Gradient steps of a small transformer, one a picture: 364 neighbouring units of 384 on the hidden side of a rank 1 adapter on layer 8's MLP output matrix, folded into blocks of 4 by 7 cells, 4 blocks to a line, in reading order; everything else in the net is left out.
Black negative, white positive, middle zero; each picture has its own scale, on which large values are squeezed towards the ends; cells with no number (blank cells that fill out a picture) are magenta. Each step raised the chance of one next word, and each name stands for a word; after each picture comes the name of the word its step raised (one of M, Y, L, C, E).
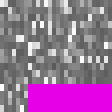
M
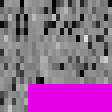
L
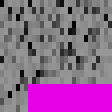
L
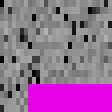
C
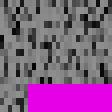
L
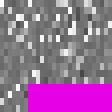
M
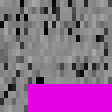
L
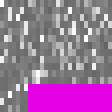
M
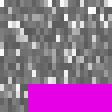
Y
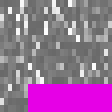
C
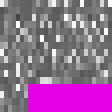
Y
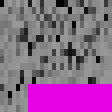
L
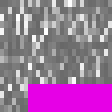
Y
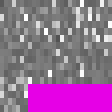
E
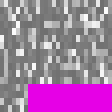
Y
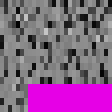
C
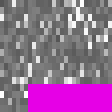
E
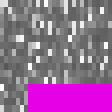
M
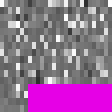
Y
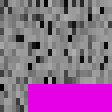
L
